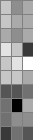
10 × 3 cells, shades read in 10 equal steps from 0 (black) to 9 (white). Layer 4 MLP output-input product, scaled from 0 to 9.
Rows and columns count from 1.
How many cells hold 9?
1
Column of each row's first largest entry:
1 1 1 1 3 1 3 3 2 2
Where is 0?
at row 8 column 2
